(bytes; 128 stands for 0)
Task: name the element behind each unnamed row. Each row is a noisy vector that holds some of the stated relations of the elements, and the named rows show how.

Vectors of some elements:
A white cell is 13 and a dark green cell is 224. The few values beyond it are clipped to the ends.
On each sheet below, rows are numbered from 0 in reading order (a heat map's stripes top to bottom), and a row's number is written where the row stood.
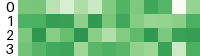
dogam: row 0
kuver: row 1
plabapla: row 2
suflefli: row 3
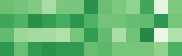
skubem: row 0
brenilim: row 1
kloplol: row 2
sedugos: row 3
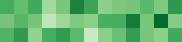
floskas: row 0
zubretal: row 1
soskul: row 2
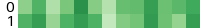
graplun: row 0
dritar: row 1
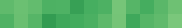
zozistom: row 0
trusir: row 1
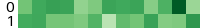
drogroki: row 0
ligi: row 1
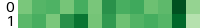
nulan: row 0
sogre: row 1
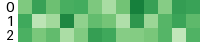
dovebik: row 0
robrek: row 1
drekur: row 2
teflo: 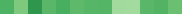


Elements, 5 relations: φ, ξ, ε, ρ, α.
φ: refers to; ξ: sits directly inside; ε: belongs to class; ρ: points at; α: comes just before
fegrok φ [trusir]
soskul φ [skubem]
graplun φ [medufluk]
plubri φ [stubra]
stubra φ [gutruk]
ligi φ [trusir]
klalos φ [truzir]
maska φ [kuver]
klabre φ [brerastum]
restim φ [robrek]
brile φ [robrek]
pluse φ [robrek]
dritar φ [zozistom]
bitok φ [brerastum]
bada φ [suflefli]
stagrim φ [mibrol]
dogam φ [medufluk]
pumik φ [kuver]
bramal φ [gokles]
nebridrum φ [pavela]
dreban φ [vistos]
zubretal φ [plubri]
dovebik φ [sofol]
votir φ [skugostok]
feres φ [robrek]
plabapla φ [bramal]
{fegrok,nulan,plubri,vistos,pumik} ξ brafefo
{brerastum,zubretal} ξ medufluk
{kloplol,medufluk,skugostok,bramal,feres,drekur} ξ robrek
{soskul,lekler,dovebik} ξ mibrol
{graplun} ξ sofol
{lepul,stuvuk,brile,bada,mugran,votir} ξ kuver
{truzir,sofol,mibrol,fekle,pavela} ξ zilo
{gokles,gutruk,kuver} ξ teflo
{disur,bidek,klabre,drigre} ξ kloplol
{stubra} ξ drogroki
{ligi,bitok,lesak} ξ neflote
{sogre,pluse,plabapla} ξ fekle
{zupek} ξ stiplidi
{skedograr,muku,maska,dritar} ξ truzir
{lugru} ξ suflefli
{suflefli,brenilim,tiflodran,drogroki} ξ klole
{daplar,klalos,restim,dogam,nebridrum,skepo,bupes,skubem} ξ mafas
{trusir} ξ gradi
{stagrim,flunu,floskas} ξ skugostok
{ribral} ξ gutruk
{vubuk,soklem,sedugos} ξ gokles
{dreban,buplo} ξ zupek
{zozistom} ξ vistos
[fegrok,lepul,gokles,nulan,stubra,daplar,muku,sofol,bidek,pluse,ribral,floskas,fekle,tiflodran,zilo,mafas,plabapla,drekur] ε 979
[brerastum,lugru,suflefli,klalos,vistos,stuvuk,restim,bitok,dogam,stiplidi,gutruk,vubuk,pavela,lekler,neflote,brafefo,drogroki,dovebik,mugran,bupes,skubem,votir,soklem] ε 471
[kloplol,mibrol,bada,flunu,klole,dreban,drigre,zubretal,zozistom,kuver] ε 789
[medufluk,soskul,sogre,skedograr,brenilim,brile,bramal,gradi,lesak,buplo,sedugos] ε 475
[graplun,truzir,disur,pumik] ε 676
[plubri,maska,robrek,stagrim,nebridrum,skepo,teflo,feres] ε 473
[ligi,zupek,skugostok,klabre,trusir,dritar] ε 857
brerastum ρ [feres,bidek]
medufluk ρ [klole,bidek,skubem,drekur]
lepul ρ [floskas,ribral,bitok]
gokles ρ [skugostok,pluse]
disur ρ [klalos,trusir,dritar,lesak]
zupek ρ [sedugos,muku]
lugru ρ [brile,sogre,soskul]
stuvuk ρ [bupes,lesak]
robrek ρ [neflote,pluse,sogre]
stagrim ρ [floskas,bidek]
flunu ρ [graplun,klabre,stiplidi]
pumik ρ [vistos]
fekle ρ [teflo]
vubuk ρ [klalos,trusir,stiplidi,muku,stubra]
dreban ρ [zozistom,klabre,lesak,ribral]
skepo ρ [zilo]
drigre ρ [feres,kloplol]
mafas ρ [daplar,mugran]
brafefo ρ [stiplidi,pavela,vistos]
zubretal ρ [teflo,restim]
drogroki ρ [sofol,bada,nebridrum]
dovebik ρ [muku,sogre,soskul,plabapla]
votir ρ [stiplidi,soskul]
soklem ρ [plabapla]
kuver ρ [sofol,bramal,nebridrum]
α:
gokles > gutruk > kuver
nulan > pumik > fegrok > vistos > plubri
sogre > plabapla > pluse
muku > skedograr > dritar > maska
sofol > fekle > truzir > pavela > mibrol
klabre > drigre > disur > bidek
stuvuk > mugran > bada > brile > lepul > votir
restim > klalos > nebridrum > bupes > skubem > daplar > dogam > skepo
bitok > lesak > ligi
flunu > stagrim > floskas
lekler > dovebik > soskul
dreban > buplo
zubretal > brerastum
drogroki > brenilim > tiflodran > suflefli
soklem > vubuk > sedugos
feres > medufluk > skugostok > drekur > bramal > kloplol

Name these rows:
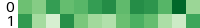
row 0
flunu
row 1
brile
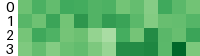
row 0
zilo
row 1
ribral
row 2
stubra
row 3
dreban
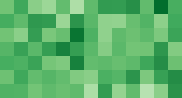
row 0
bitok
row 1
skugostok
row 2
disur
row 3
skedograr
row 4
medufluk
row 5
klalos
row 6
bada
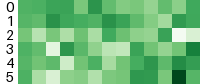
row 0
tiflodran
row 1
mugran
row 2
skepo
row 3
pluse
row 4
stagrim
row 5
feres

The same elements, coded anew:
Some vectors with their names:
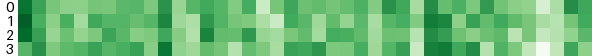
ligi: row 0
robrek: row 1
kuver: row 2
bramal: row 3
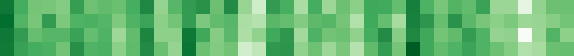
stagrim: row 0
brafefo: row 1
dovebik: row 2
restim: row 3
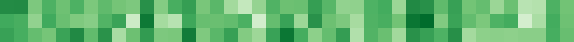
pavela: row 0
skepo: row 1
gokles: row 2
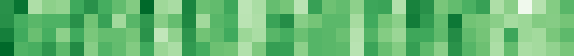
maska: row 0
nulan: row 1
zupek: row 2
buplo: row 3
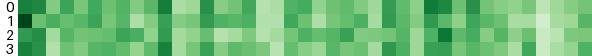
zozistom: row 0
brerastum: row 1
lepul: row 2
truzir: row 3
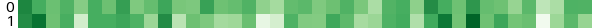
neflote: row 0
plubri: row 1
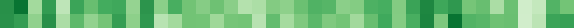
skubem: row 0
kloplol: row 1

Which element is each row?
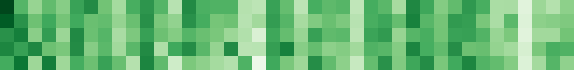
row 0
pumik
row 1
klalos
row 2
graplun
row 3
zubretal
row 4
dogam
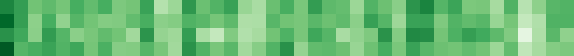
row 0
teflo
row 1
disur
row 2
votir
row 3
mugran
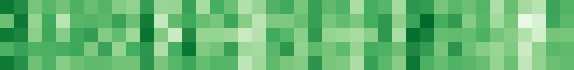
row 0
sedugos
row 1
mibrol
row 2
brile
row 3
sofol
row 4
nebridrum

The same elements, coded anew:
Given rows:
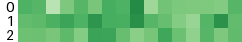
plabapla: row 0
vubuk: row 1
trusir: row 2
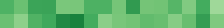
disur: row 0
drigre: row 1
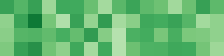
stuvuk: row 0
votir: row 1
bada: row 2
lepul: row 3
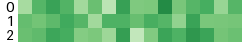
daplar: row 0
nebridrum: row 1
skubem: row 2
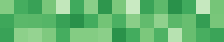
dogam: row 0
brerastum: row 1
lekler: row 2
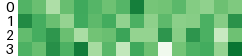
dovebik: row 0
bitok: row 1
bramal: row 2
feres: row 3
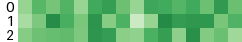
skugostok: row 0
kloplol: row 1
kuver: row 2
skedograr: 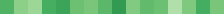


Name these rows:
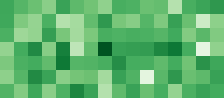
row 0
nulan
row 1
maska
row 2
truzir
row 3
plubri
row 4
gutruk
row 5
robrek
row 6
flunu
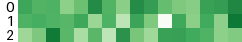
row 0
gokles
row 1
restim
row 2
skepo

